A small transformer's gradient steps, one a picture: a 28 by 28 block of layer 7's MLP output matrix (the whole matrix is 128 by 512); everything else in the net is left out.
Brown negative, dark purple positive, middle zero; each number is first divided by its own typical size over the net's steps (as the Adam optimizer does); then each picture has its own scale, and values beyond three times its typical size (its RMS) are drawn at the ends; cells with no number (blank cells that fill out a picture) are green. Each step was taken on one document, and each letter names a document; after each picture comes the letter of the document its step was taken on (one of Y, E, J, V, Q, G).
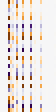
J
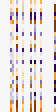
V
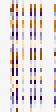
V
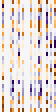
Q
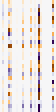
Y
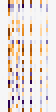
J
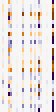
Y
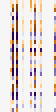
V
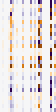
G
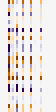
J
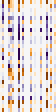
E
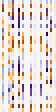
E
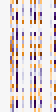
V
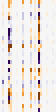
Y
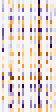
G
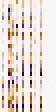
J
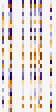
G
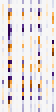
Y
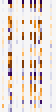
G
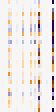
Y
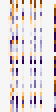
V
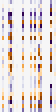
G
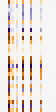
J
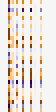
J
